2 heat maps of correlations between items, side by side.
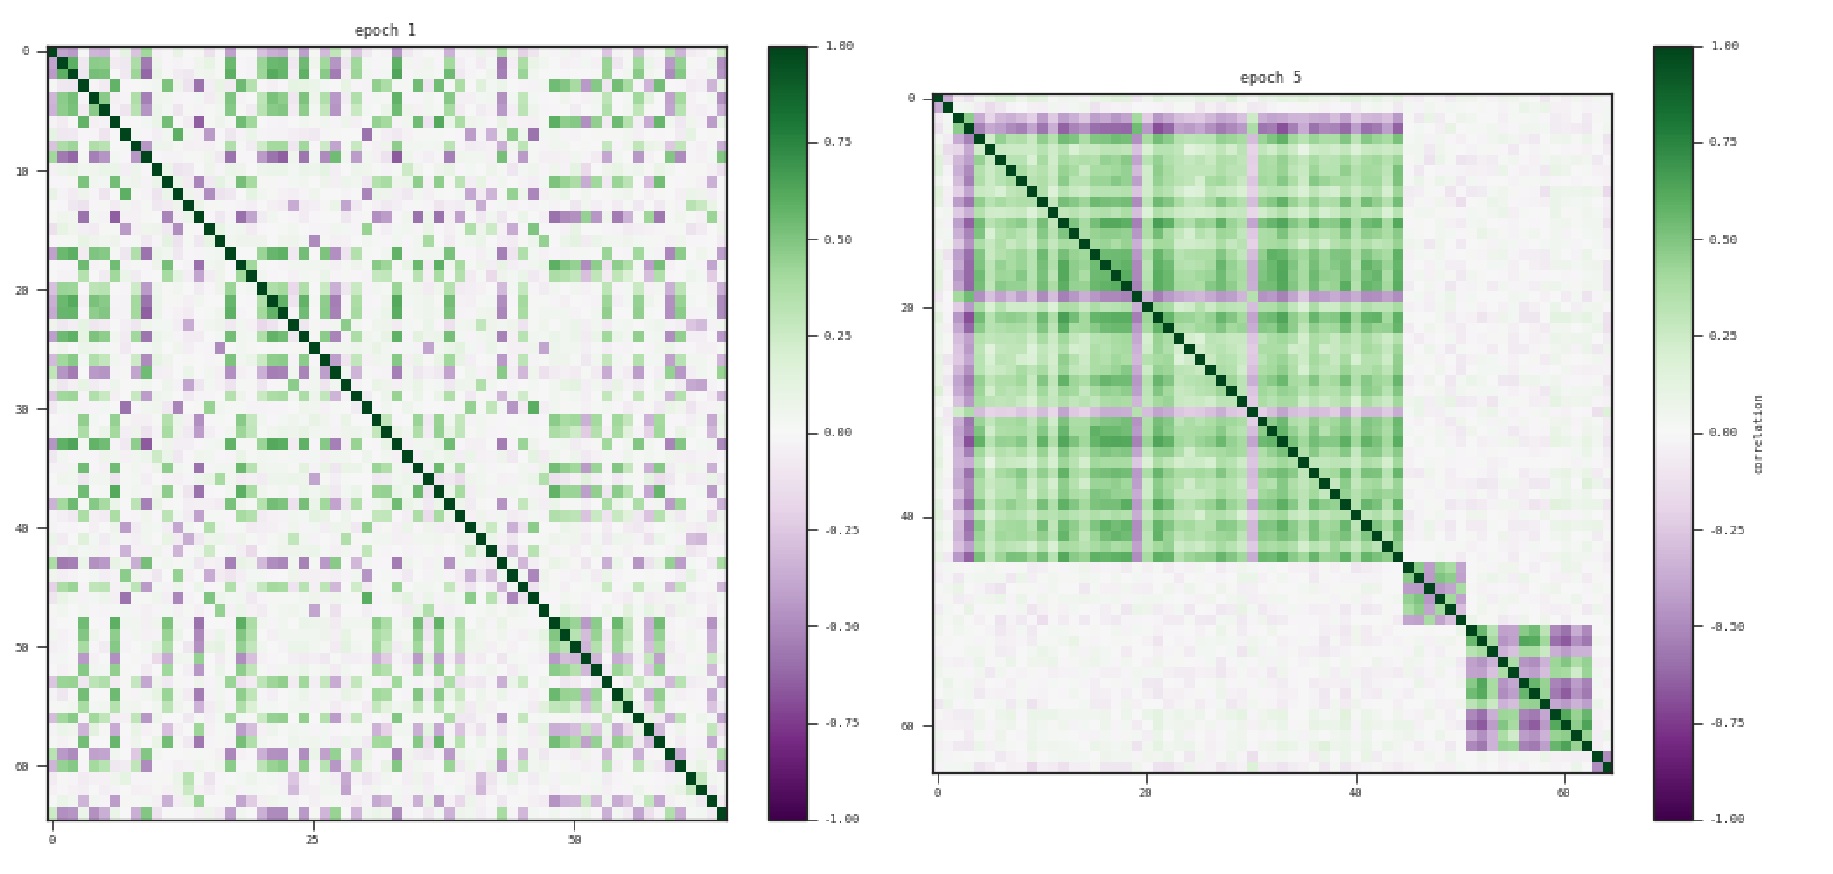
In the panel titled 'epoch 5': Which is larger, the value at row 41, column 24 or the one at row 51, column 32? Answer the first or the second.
the first
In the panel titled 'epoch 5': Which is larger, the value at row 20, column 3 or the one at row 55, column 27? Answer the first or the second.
the second
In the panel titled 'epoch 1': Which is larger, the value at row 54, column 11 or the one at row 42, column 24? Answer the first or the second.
the first
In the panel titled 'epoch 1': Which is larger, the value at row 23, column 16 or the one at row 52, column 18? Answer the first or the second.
the second
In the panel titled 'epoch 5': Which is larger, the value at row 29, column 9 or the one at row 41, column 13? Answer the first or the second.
the second
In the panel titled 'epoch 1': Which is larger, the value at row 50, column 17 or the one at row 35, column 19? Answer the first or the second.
the second
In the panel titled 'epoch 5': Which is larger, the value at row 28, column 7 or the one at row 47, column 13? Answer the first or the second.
the first
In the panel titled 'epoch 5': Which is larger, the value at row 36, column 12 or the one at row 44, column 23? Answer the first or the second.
the first
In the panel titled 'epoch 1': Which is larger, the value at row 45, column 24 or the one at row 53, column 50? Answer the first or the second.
the first
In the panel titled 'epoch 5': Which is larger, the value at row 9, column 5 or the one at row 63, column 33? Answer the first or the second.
the first
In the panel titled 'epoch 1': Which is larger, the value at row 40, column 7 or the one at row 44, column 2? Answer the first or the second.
the second
